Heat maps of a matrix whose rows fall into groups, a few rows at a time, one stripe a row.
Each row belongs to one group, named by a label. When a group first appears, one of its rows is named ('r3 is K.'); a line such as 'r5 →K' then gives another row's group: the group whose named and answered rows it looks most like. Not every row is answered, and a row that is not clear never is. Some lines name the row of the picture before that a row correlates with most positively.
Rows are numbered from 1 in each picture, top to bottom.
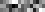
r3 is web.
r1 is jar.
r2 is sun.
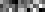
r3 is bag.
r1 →sun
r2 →web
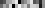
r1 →jar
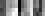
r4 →jar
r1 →jar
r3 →jar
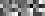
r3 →web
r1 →web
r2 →bag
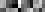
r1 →sun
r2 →sun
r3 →jar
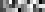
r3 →jar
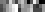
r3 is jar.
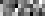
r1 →web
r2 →sun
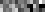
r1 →web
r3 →bag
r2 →bag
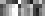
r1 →sun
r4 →jar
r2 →jar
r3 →jar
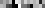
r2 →sun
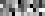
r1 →jar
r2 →bag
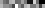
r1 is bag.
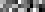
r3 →bag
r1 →sun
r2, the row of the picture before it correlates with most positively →1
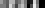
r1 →bag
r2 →bag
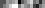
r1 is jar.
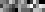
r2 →web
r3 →sun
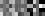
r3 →bag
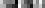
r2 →sun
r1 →sun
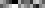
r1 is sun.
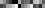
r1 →sun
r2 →jar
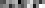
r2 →web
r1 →jar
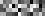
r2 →bag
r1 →bag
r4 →sun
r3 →jar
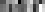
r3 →web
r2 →web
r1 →jar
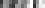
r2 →web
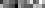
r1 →web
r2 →sun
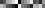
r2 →sun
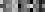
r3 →bag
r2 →jar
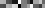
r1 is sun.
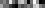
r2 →sun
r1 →bag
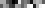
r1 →sun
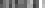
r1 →web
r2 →web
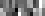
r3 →sun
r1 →web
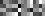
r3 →sun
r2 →jar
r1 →web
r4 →jar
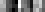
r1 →sun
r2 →sun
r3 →sun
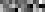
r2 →bag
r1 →web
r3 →sun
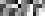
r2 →jar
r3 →web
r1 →sun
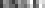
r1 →web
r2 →web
